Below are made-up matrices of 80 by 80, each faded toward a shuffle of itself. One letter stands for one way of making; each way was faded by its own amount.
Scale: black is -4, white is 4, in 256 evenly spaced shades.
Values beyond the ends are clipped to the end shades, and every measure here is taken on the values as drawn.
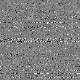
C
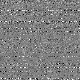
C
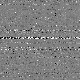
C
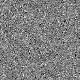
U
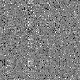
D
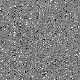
D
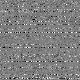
C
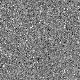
U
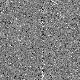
U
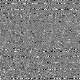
C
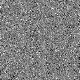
U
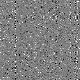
D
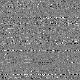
C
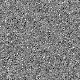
U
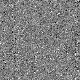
U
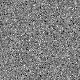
U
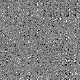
D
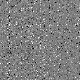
D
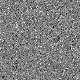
U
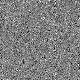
U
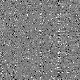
D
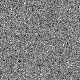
U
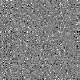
D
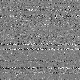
C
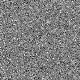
U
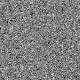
U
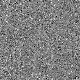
U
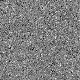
U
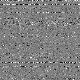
C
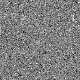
U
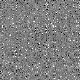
D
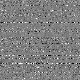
C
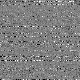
C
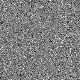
U
